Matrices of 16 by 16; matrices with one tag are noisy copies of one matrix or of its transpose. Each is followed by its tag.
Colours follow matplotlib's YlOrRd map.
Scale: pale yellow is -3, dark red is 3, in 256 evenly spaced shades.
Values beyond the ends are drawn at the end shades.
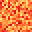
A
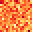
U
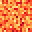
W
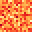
W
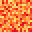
W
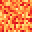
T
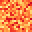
A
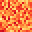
A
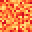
T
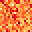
U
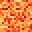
A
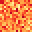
U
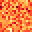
A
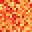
U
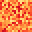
A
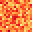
U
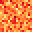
T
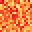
U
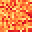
W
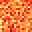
A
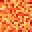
T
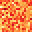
A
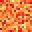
T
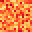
T
